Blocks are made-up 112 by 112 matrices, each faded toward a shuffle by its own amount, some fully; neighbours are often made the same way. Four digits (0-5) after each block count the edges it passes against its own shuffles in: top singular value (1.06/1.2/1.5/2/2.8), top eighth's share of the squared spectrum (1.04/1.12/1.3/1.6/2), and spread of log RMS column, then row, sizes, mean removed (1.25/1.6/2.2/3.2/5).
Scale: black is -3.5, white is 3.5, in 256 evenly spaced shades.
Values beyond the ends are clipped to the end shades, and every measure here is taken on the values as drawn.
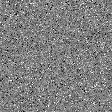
0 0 0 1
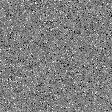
0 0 0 0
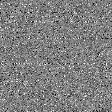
1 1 0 3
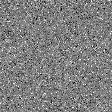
0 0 0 1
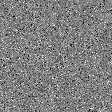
0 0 0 0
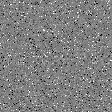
3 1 0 0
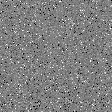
2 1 0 0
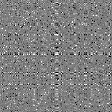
5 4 3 2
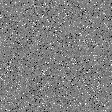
0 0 0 0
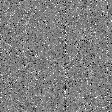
2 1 2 0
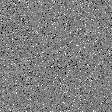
0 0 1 0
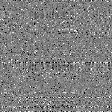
4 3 1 3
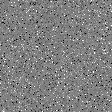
0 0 0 0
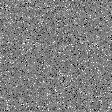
2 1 0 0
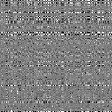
5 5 3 4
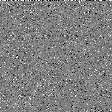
4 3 1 2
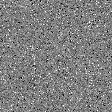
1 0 1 0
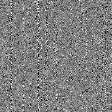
2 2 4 0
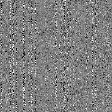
2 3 4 0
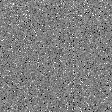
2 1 1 0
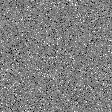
0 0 0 0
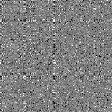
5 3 2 2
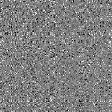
4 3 2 2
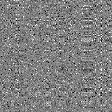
4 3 2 2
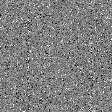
1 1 2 0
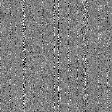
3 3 4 0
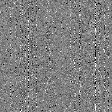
3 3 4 0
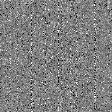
2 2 3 0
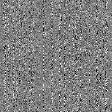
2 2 4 0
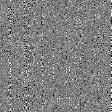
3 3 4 0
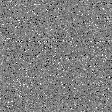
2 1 0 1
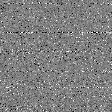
2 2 0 2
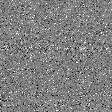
0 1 0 2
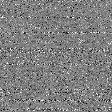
1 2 0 3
